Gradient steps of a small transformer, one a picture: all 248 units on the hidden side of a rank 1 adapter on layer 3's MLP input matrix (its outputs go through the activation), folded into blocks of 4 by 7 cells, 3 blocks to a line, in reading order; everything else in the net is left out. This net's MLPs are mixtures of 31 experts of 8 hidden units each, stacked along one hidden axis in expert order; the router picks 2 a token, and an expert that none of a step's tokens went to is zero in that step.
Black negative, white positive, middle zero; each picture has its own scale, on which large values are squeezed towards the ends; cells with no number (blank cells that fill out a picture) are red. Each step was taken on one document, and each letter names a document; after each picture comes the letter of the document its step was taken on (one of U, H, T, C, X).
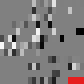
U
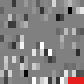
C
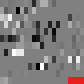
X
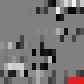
C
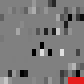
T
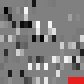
X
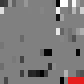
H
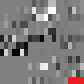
U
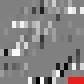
U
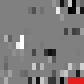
C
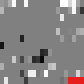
H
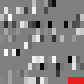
X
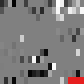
H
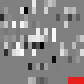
X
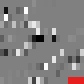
X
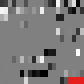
H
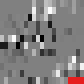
U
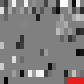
H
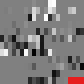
U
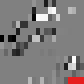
U
